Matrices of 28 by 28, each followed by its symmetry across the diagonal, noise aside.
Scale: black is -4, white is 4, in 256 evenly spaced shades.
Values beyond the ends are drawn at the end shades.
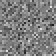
symmetric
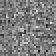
neither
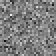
neither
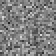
neither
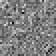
symmetric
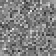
symmetric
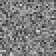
neither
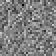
neither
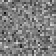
neither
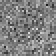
symmetric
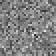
symmetric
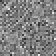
symmetric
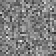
neither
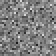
neither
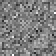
symmetric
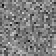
neither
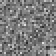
symmetric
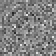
symmetric
